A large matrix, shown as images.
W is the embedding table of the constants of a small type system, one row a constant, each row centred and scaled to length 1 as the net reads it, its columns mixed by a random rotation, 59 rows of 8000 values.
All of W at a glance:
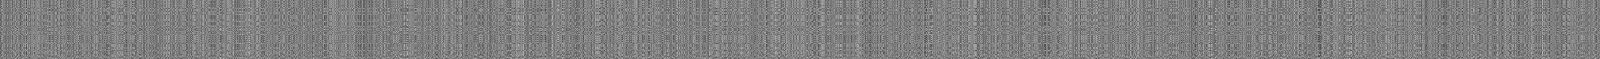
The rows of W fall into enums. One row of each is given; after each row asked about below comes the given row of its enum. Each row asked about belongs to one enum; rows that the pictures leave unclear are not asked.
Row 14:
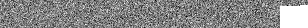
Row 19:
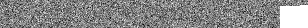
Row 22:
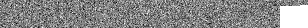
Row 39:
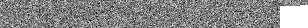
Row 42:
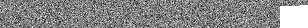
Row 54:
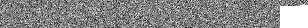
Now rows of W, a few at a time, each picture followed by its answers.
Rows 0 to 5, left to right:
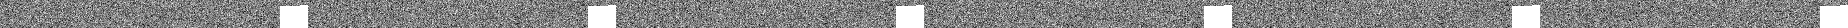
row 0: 19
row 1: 22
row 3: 19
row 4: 22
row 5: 39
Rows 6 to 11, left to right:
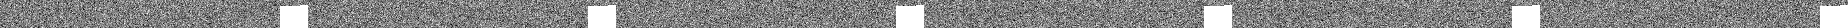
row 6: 22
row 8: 14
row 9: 39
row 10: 39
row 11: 14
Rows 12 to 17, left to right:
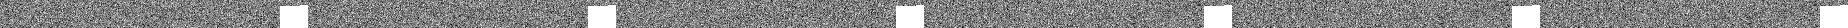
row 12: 19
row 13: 19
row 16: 22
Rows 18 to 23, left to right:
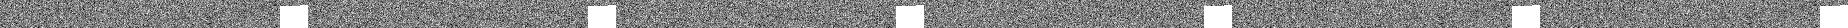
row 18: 22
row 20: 19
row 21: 14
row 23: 22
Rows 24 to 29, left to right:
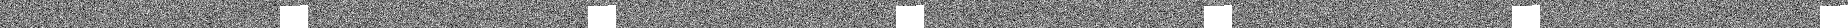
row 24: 22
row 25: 19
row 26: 14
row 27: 39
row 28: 54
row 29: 14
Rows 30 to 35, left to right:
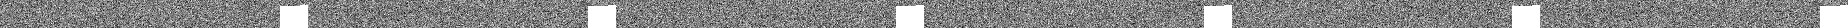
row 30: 54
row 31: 39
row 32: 42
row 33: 22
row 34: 14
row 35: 39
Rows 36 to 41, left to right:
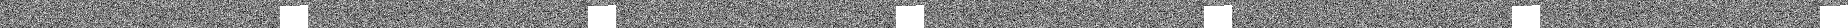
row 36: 19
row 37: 39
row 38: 19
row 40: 42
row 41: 39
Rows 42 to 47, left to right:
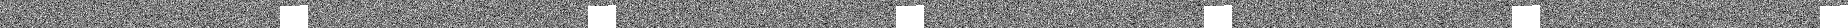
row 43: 14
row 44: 22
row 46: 22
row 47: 19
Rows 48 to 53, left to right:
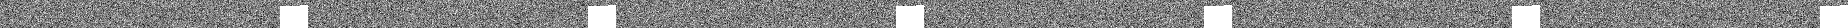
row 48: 19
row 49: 22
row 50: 14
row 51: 42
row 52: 19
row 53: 19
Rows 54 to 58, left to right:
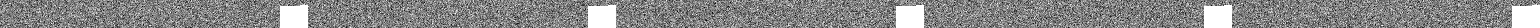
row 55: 22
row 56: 39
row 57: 14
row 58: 54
